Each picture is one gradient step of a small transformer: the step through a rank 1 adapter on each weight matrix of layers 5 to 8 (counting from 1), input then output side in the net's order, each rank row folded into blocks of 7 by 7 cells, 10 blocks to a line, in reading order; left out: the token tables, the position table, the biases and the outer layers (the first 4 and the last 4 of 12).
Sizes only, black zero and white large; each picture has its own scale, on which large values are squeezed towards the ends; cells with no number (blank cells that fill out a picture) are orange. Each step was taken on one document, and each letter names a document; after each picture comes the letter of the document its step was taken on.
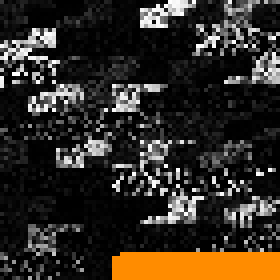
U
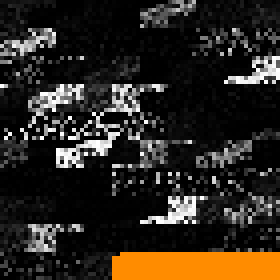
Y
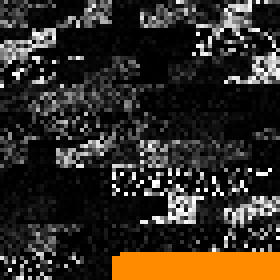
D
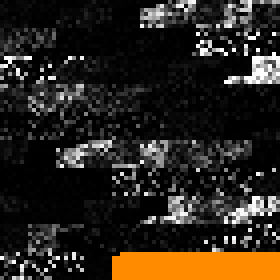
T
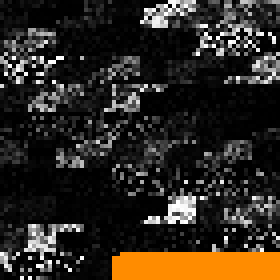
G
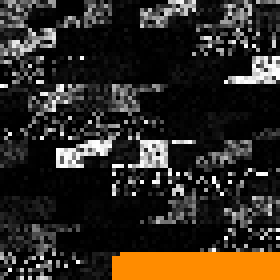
Y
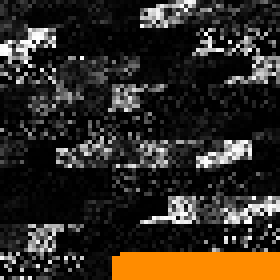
T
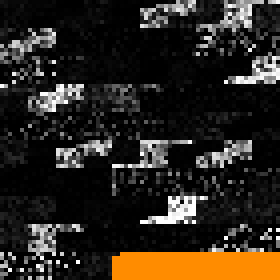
Y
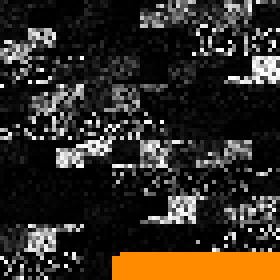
D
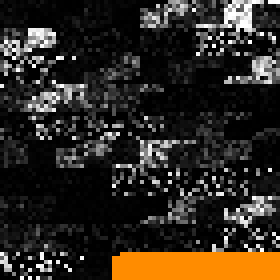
G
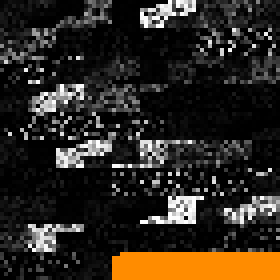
Y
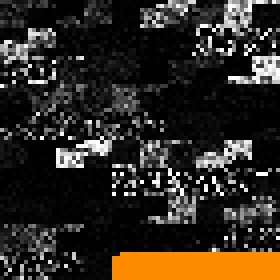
D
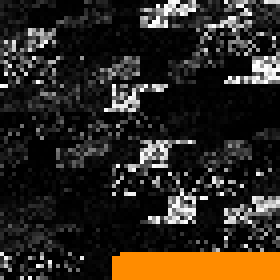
G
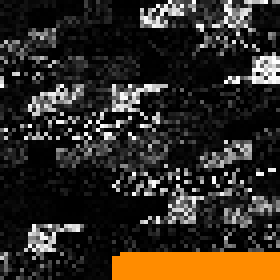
U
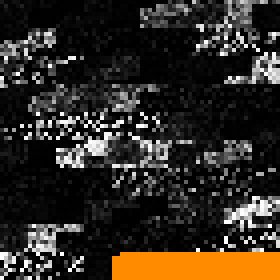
U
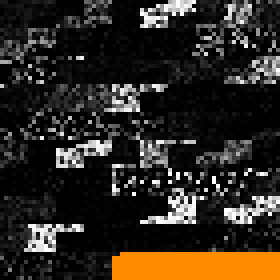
Y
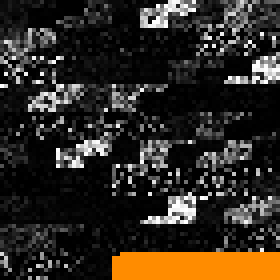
G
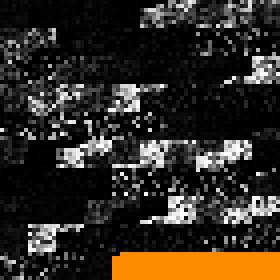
T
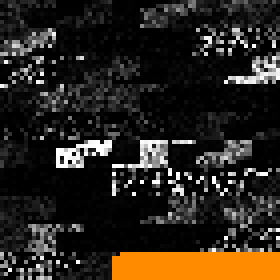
Y
